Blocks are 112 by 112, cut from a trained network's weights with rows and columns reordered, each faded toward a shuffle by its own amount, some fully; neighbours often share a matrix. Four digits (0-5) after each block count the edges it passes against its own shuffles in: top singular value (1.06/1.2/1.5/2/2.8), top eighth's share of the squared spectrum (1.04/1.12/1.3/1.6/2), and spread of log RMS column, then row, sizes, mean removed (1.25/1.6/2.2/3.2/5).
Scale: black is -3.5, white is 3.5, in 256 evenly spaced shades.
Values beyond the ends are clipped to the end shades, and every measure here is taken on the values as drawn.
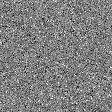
0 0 0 0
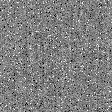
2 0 0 0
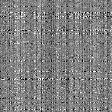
5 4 2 4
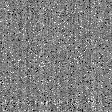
3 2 0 1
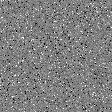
0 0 0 0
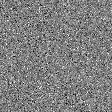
0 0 0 0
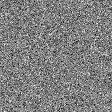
0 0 0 0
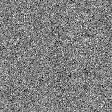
2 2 0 0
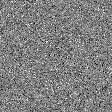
0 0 0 0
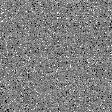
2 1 1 0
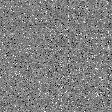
1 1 1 0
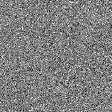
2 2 1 1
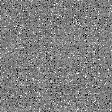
2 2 2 0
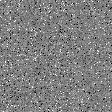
0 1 1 0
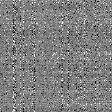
3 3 3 0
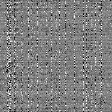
3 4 4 0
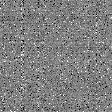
2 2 2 0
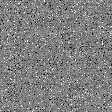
1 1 1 0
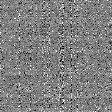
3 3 3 0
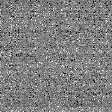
3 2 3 0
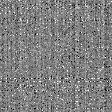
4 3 0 3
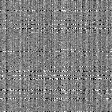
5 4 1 4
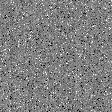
1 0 0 0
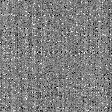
3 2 0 2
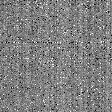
3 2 0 2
